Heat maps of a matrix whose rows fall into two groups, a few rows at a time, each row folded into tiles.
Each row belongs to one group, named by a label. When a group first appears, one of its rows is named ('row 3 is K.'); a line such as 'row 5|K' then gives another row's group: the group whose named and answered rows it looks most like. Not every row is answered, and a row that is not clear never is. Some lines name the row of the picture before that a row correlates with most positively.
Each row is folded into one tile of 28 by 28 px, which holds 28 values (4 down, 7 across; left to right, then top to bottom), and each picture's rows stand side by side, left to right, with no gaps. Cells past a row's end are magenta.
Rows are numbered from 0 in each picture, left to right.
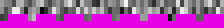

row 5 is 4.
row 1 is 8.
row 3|4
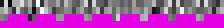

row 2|8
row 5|8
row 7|8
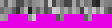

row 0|8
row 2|4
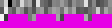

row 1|8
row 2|4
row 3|8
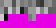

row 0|4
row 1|4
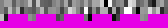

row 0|4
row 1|8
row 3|4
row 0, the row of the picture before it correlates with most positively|0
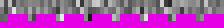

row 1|4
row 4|8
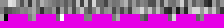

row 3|8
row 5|4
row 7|4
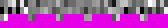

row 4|8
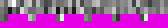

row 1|8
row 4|4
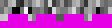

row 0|8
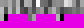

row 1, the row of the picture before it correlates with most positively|0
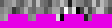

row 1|8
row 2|4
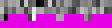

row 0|4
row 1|4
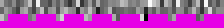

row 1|8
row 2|4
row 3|8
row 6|8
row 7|8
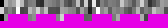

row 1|4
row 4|8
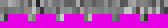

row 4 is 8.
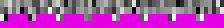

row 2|8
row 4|4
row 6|4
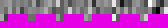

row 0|4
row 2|8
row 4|8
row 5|8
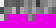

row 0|8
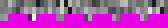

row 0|8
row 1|4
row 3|4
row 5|4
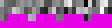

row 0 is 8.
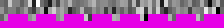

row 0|8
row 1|8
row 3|4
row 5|4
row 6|4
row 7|4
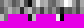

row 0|4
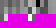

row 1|8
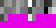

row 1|8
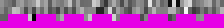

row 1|4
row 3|8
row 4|8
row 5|8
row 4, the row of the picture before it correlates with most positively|1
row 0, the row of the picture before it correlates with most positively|0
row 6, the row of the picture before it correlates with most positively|0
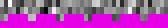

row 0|8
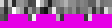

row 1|8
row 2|4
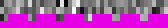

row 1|8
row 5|8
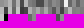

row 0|4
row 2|8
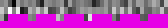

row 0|4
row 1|4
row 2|8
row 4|4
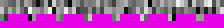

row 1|4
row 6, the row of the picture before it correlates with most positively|5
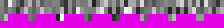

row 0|8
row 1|8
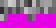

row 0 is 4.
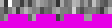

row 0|8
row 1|8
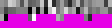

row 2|4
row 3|4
